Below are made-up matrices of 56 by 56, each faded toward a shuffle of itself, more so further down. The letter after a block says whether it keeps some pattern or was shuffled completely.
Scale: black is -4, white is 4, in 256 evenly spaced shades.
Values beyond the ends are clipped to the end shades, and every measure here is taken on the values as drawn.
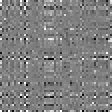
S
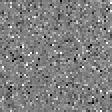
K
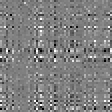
S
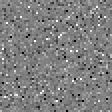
K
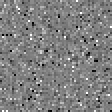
K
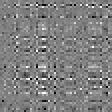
S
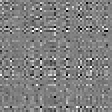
S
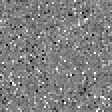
K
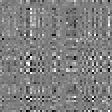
S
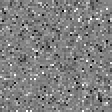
K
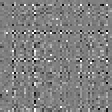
S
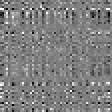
S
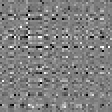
S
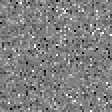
K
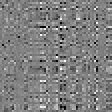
S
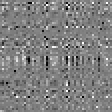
S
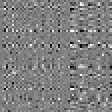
S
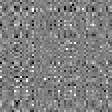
S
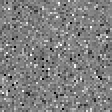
K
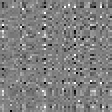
S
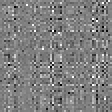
S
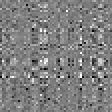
S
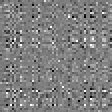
S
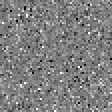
K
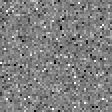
K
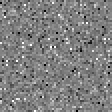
K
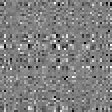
S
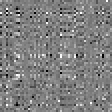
S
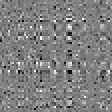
S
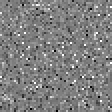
K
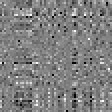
S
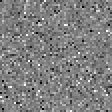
K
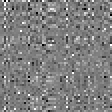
S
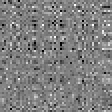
S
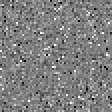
K
